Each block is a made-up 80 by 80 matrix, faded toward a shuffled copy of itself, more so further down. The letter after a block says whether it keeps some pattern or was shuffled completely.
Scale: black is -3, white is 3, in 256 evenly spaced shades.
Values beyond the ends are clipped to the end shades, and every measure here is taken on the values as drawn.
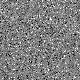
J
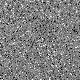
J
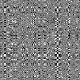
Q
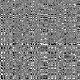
Q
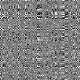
Q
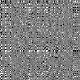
Q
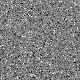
J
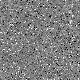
J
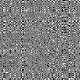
Q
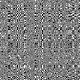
Q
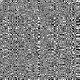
Q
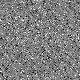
J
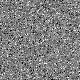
J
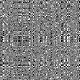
Q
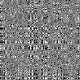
Q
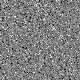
J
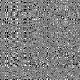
Q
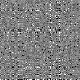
Q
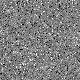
J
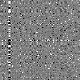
Q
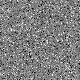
J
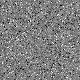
J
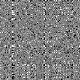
Q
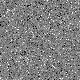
J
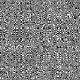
Q
